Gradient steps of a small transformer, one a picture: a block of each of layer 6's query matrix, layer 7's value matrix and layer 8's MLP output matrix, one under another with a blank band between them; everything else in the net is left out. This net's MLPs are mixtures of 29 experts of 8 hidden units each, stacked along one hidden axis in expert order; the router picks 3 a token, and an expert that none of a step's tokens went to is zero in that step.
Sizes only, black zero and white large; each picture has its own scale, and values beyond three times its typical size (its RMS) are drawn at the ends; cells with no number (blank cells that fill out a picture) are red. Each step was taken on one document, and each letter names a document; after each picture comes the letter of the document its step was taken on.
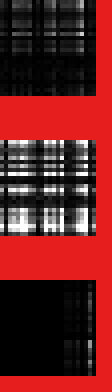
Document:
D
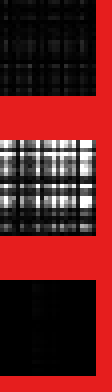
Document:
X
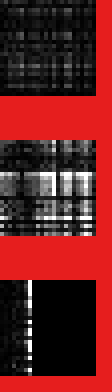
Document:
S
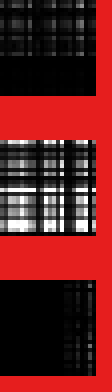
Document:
D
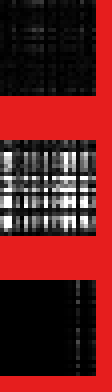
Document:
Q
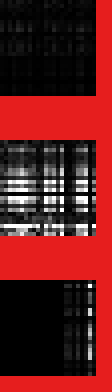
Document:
D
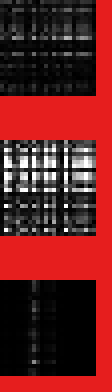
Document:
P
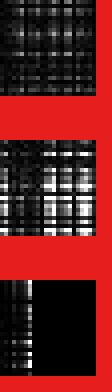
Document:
S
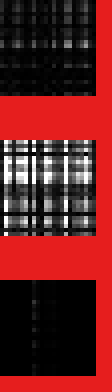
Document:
P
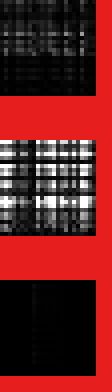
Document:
X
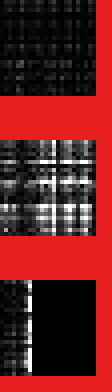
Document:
S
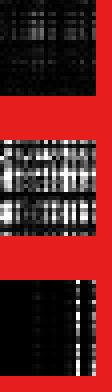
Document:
Q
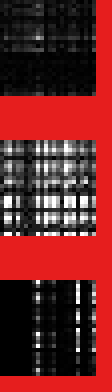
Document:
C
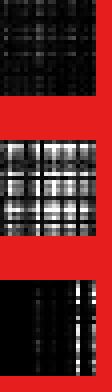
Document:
C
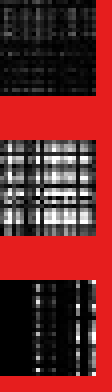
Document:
C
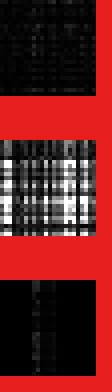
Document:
Q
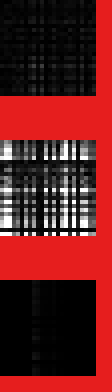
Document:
Q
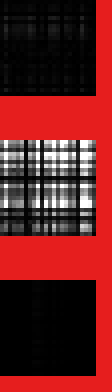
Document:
X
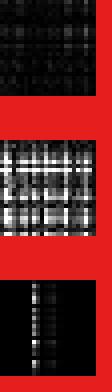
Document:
P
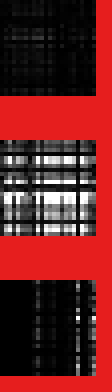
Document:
C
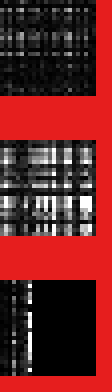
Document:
S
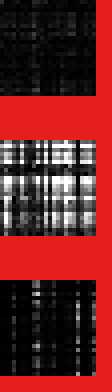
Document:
C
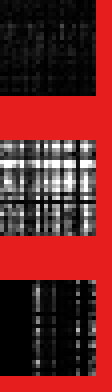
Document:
C
